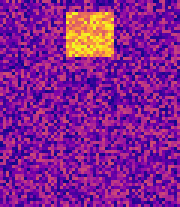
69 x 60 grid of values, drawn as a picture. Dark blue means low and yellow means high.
Stripes: none. Ninth with the highest average: top middle. Odd patch: higher, in the top middle. Average level on the scale: 30%.
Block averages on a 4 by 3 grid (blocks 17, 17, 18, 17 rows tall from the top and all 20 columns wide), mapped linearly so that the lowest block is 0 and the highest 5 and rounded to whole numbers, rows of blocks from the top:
050 | 010 | 000 | 000
